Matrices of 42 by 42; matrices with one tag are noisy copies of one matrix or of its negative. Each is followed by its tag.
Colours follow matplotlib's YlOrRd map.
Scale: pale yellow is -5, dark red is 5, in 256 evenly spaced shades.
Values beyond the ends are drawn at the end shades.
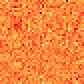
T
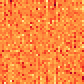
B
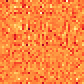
T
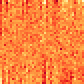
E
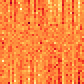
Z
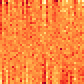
E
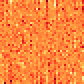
B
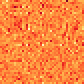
T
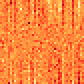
Z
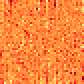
B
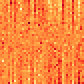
Z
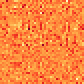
T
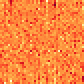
B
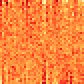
E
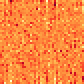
B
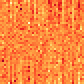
Z
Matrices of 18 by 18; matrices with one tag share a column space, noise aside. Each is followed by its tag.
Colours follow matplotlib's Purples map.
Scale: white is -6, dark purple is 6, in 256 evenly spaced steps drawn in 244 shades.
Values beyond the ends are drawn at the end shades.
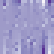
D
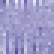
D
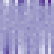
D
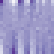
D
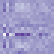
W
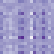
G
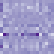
W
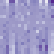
D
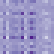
G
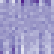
D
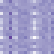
G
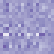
W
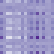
G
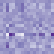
W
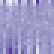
D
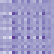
G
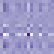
W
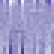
D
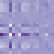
W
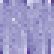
D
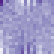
D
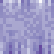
D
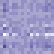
W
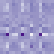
W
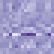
W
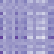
G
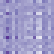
G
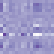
W
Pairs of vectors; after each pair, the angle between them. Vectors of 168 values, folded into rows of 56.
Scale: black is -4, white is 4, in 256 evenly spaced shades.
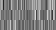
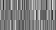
nearly parallel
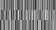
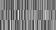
nearly parallel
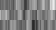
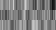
nearly opposite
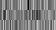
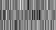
nearly parallel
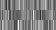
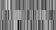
nearly opposite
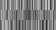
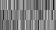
partly opposed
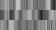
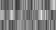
nearly opposite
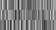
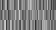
nearly opposite
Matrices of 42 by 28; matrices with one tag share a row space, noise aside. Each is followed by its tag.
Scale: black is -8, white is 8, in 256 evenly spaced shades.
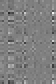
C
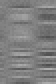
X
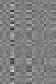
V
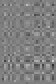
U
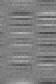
X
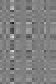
V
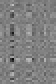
V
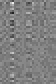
V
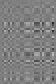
U
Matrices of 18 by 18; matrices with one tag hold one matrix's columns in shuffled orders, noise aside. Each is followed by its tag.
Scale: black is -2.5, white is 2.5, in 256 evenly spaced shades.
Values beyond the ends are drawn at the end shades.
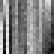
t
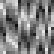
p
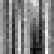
t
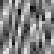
p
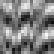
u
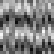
u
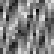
p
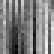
t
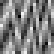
p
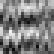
u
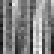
t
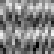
u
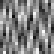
p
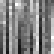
t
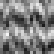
u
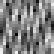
p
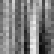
t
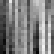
t
